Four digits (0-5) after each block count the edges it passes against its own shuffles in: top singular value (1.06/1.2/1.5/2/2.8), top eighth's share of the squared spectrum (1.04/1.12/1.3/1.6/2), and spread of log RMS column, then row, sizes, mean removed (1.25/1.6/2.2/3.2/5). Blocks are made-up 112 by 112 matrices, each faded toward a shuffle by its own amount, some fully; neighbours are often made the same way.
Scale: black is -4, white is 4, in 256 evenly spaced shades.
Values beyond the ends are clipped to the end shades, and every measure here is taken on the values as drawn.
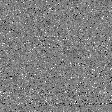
1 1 0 2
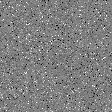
0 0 0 0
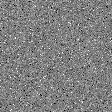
0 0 0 0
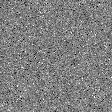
0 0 0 0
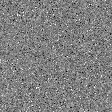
0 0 0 0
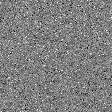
0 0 0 0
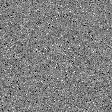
0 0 0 0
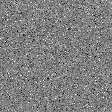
0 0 0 0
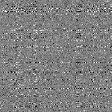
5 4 2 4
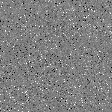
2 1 0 0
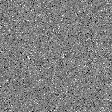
3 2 0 0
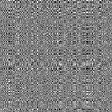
5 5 4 4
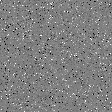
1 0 0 0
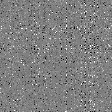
2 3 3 2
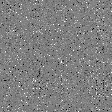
1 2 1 1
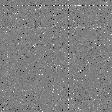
3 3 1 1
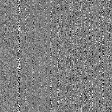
2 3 4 0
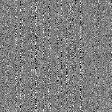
2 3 4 0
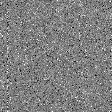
1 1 2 0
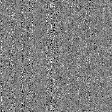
2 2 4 0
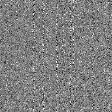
1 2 3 0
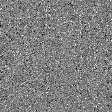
0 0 2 0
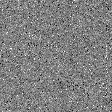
0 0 1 0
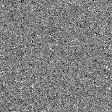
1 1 2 0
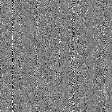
3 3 4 0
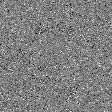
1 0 0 0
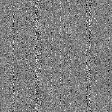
2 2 4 0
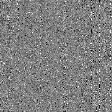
2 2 3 0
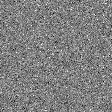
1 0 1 0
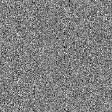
1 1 3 0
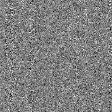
1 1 3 0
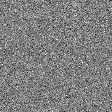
0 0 1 0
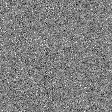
0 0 1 0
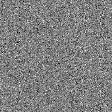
0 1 2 0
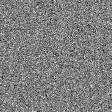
0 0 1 0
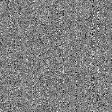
1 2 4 0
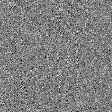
0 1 2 0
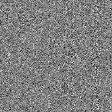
1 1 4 0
